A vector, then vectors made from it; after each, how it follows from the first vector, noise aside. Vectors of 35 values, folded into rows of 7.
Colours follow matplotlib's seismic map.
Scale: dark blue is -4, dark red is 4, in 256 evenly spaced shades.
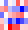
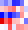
wrapped around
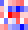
wrapped around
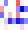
partly zeroed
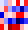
scaled up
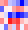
wrapped around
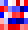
scaled up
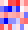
reversed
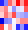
wrapped around
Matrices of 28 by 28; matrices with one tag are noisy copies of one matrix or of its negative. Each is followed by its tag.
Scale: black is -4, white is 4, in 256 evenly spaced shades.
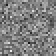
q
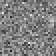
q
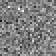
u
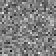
q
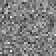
q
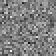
q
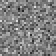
u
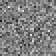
u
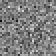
u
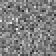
u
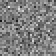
u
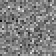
u
